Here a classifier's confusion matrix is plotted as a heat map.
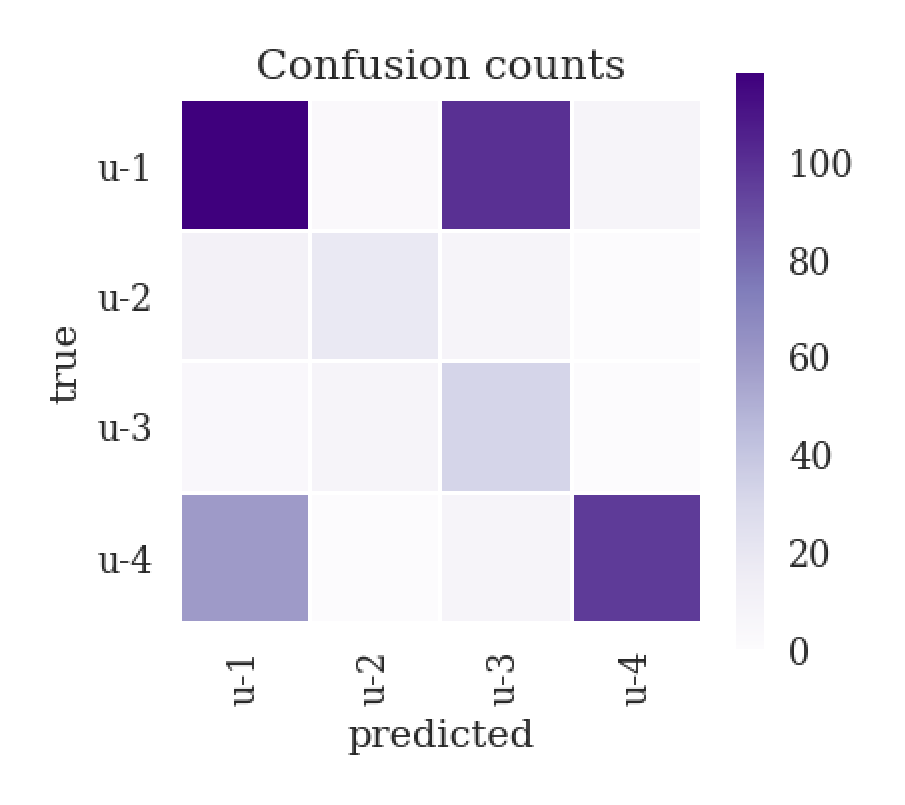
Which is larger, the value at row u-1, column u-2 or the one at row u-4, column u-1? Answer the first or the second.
the second
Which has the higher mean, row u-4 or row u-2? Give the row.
u-4
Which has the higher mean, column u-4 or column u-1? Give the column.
u-1
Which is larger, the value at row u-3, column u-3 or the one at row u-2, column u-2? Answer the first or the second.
the first
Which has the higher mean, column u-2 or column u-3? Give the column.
u-3
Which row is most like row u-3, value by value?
u-2
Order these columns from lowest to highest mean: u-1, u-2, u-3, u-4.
u-2, u-4, u-3, u-1
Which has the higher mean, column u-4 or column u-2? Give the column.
u-4
